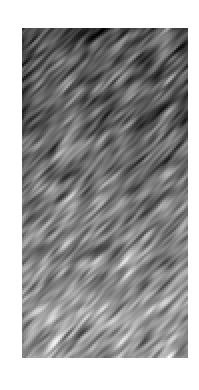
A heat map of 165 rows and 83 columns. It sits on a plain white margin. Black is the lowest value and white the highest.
Lone odd cells: none. Slope: up to the bottom. Odd rows or columns: none. Histogram: bell-shaped. Grain: diagonal, up to the right.
